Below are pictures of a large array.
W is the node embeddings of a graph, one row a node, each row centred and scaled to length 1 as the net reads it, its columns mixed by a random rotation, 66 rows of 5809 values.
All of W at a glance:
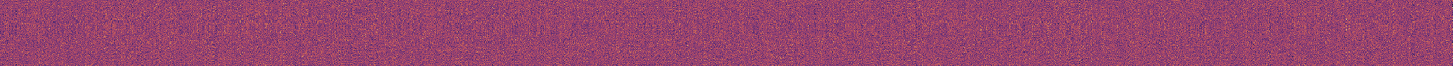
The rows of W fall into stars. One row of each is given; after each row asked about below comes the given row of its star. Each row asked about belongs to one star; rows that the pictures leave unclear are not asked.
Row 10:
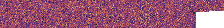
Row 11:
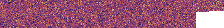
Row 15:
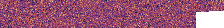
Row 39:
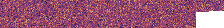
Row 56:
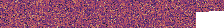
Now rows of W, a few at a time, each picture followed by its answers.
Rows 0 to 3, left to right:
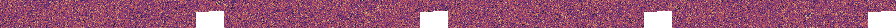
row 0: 39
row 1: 10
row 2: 39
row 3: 56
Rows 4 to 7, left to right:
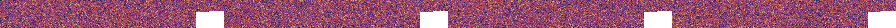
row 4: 11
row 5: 39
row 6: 11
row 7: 39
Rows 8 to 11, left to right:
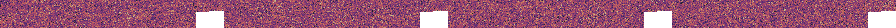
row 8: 56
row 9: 39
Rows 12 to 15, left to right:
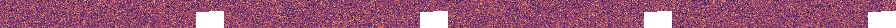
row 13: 11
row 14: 11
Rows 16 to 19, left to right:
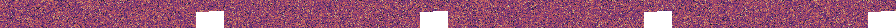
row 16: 15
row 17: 56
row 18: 10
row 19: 10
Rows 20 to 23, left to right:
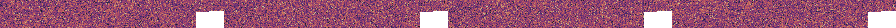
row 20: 39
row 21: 39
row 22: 15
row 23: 11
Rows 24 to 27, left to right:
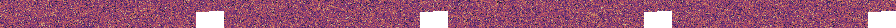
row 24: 11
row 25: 10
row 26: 10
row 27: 11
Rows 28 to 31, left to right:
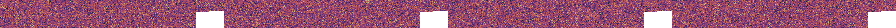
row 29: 15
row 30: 10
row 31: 11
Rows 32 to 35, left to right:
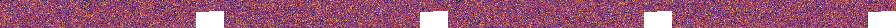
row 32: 11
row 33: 10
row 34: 10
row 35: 39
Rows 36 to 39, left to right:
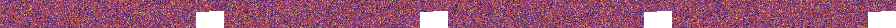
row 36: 10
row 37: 39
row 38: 15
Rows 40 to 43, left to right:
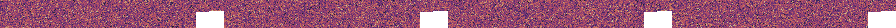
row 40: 39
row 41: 56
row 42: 56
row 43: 56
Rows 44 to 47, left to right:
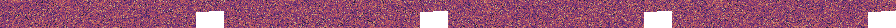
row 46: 56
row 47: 15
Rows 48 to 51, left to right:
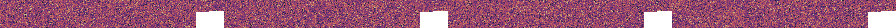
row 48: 39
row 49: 56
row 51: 15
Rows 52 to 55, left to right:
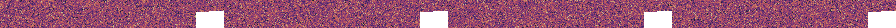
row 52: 15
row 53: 56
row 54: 39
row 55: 10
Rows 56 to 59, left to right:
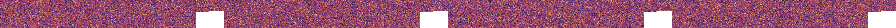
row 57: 11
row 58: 39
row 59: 10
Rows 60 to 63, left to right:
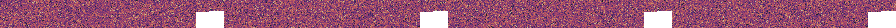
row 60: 56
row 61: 39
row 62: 10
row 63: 39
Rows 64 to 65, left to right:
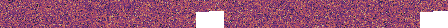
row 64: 11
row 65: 11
